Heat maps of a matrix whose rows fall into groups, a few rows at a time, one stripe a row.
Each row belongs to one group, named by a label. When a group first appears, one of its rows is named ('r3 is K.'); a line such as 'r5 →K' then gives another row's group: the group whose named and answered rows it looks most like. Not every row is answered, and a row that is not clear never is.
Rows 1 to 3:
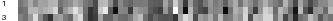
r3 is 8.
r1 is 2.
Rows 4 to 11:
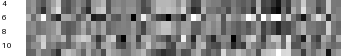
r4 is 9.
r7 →9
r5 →9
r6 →8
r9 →2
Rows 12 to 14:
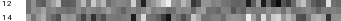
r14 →8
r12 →9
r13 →2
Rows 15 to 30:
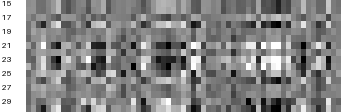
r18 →9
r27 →2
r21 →8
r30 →9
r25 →2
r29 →9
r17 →8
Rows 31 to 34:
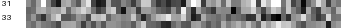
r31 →8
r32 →2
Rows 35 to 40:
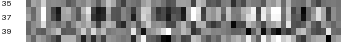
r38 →2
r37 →8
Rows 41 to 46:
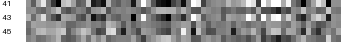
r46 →9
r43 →8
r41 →8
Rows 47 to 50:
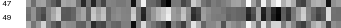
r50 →8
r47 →8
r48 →9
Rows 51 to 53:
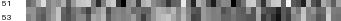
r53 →9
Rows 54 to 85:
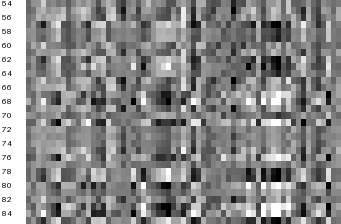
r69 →2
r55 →2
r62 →9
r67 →8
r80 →8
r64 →9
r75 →2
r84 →8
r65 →2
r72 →2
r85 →9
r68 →8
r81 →8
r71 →8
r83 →8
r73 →2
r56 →2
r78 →9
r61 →2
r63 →9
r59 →9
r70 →9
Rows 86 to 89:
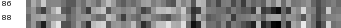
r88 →2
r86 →2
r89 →9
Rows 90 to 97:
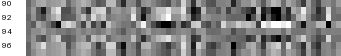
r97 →2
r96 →2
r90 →2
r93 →8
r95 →9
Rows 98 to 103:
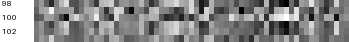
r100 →8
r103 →2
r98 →9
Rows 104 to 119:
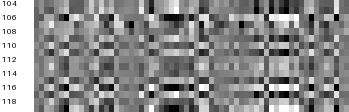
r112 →8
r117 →9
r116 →8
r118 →8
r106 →8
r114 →8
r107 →2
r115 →9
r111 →9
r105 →9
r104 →9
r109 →9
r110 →8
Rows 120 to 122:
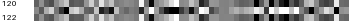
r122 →9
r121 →8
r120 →9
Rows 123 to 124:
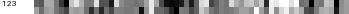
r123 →8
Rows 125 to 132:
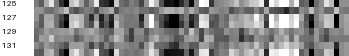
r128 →8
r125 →8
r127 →8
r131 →8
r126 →9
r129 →2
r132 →8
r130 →2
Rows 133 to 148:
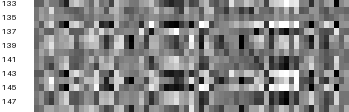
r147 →9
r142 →9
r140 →2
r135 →2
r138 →2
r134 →2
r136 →8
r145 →8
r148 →2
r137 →9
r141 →9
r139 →2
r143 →8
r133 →8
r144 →2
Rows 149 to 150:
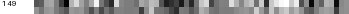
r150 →8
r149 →8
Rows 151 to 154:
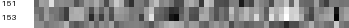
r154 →9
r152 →8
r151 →2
